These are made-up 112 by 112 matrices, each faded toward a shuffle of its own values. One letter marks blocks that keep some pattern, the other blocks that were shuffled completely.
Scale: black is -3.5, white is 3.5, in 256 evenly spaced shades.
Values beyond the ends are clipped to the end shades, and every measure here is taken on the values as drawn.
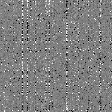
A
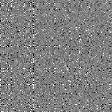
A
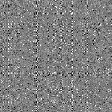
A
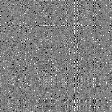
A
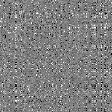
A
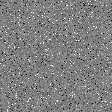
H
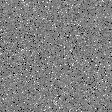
H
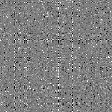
A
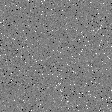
H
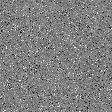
H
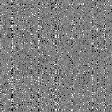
A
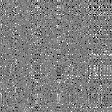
A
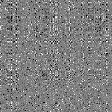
A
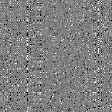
A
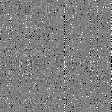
A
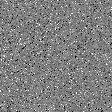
H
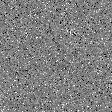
H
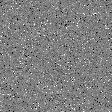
H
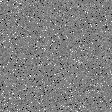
H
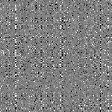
A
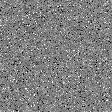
H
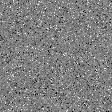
H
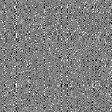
A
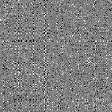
A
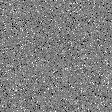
H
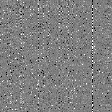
A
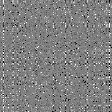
A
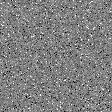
H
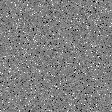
H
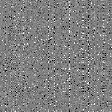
A
